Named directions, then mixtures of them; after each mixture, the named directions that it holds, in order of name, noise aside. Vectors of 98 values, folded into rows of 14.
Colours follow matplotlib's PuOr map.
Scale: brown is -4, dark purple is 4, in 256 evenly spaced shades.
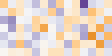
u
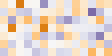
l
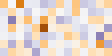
l, u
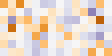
l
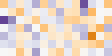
u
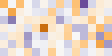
l, u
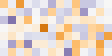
l, u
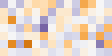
l, u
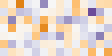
l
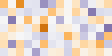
l, u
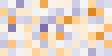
l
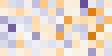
l, u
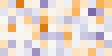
l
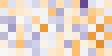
u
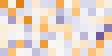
l, u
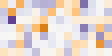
l, u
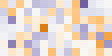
l, u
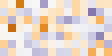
l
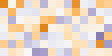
l, u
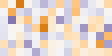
l, u
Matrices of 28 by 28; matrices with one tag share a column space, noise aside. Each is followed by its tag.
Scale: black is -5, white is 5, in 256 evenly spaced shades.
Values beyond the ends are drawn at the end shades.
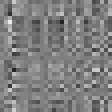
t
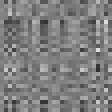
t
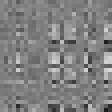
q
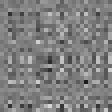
q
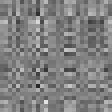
t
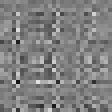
q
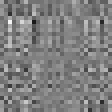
t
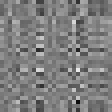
t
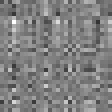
t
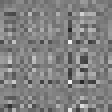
q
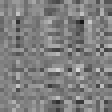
t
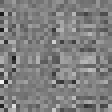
q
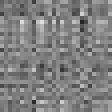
t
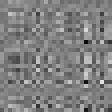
q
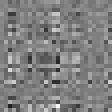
q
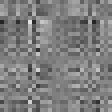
t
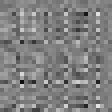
q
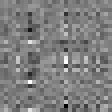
q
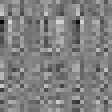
t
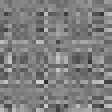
q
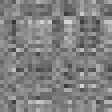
t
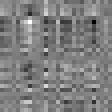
t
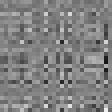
q
